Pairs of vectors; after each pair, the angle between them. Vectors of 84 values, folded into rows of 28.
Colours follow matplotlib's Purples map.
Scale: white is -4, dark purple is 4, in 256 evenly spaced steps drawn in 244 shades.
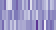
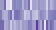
nearly parallel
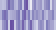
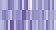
nearly parallel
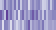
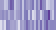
orthogonal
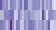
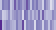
orthogonal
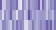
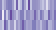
partly aligned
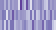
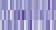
orthogonal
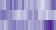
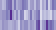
partly aligned
